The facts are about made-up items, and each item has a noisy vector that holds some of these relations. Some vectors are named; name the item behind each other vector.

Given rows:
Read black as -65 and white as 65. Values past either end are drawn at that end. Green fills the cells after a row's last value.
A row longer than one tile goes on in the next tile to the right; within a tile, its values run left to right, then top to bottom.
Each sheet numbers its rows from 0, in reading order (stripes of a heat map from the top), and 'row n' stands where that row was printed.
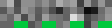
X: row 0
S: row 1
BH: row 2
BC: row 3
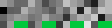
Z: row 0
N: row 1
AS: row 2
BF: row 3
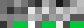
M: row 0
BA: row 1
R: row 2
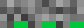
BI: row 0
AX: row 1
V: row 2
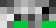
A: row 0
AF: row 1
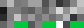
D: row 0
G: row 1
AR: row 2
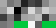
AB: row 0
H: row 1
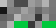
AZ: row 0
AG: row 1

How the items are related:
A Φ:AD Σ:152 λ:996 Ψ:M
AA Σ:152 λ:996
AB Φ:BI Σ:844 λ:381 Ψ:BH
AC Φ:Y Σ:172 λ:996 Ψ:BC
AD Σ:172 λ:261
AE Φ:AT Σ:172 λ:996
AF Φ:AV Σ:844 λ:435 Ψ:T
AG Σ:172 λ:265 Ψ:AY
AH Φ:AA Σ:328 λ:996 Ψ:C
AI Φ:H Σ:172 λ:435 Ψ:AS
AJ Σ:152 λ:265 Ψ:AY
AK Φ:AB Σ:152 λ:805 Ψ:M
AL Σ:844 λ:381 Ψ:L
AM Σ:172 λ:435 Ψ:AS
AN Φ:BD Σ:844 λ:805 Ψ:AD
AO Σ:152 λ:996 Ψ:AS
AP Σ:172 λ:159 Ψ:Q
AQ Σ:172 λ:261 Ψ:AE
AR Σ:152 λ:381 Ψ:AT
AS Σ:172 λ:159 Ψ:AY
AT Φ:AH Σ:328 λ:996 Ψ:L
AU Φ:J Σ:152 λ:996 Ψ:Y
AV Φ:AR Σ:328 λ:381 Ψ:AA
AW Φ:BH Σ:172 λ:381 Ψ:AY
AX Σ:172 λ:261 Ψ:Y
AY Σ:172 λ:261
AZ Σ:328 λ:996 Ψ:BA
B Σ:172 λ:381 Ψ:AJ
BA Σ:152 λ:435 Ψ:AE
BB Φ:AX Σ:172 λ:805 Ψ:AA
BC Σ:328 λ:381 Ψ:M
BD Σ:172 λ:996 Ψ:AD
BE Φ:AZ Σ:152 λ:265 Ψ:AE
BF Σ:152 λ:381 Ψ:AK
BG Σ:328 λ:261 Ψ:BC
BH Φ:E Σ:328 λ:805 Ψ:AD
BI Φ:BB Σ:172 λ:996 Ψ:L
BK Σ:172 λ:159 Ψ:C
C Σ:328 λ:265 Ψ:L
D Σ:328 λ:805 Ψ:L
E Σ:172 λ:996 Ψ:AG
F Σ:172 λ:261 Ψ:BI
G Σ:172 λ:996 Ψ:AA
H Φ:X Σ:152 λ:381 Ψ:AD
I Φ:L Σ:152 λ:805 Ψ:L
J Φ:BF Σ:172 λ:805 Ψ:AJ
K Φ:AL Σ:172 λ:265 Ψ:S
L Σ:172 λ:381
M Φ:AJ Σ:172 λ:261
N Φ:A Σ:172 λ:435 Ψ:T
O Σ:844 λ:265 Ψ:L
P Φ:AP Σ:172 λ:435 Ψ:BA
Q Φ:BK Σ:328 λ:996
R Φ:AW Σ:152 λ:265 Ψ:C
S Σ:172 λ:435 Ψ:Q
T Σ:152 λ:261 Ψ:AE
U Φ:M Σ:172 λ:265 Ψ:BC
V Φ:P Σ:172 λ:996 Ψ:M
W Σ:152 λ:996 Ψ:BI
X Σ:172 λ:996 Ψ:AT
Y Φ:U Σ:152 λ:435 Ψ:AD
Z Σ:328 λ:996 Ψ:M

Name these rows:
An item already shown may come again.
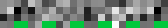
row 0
AL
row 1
AZ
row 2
E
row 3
C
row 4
H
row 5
AL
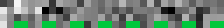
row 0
AJ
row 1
AN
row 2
Q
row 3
K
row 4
BI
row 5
BK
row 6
AT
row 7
BG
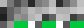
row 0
AV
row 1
W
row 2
W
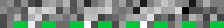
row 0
F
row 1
BE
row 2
X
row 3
W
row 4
AP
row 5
I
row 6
AF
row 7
BI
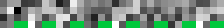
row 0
O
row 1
AA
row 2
AK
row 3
L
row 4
W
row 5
BI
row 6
AY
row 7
AU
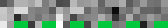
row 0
AO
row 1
J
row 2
AA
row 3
BB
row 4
AH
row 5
U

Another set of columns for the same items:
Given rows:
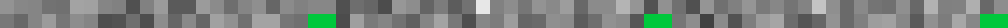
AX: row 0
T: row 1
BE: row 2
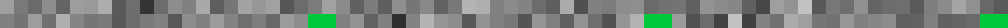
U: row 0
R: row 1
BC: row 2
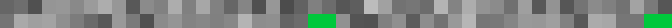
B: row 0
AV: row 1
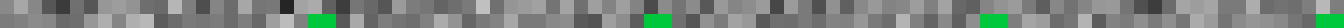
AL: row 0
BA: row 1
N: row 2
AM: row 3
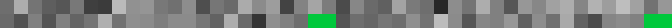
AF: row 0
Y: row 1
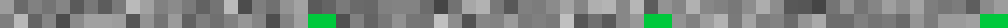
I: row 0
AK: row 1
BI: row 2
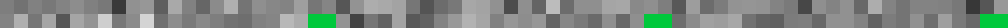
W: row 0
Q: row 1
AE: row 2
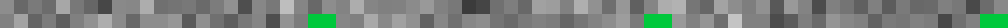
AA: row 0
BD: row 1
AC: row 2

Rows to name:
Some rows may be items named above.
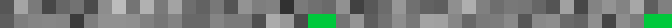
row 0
AB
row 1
BF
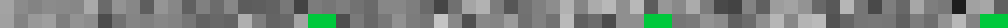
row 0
X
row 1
AK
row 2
AL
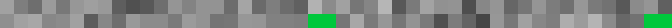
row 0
E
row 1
J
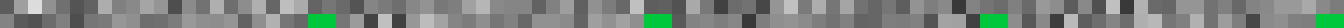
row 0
BH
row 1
AR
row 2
AB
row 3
BG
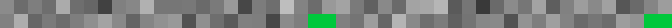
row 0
AA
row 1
U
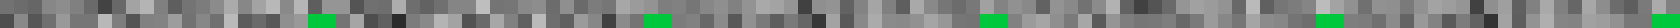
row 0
AK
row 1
AJ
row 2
AG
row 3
AS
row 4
AG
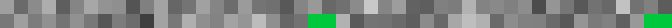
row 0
J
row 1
AT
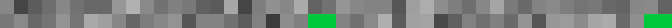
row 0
BF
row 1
F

